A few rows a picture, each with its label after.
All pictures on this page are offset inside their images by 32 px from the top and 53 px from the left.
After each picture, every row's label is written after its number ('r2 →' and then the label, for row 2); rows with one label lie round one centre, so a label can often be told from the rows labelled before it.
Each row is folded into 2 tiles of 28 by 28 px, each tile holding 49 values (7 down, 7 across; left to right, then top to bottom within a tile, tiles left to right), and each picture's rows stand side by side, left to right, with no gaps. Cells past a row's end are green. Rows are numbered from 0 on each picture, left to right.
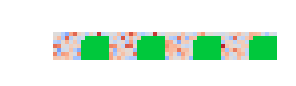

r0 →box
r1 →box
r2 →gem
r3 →gem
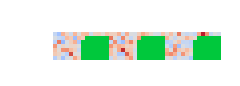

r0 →gem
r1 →gem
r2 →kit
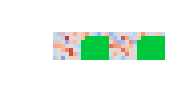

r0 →gem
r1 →gem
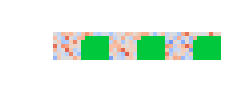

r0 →gem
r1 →gem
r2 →box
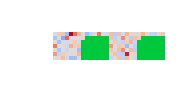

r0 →box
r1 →gem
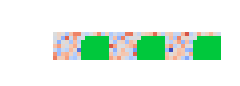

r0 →box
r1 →box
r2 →box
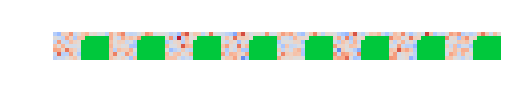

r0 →gem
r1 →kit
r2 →box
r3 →box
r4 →kit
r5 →box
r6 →kit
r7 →kit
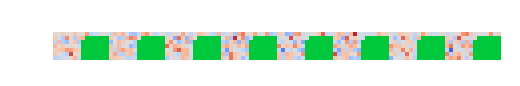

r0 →gem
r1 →kit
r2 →gem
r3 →box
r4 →box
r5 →box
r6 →gem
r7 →box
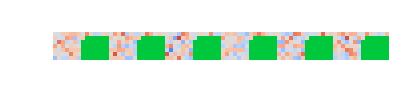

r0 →gem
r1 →kit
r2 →box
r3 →kit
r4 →box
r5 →gem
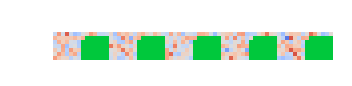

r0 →kit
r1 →gem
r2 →kit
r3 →box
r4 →gem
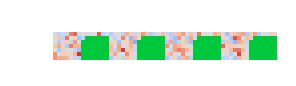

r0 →box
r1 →gem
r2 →gem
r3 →gem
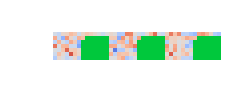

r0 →gem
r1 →box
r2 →kit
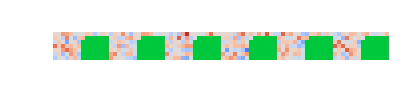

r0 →gem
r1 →kit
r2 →box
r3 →box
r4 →kit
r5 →gem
